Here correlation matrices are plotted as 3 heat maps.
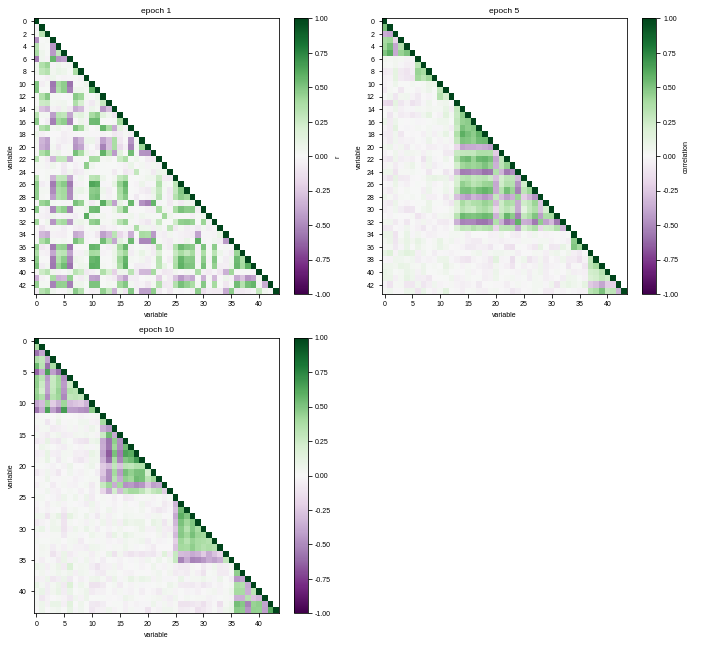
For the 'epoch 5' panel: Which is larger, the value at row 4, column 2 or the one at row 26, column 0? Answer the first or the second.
the second
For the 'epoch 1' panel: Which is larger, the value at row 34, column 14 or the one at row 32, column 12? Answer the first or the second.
the first
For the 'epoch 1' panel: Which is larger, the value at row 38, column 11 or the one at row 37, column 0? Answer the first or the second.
the first
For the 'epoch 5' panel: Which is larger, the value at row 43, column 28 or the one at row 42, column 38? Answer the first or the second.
the first
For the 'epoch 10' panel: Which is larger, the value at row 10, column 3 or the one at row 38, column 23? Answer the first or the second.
the second
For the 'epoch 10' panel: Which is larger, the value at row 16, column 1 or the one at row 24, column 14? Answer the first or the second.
the second
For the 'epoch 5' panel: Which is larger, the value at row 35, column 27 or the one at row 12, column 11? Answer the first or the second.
the second
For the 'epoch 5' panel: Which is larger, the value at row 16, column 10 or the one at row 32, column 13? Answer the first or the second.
the first
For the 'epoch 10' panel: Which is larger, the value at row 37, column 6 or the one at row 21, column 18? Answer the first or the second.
the second
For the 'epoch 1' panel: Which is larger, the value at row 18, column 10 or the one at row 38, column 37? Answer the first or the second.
the second
